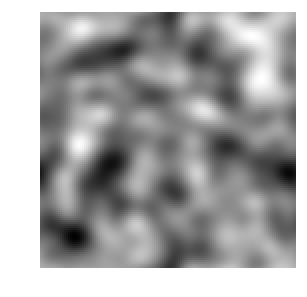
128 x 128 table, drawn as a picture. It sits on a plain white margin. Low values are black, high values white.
Grain: smooth. Ninth with the highest average: top right. Odd rows or columns: none. Mirror symmetry: none. Lone odd cells: none.
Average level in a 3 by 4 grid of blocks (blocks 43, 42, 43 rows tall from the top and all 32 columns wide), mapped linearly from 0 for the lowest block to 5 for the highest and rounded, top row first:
2115 / 2120 / 0212
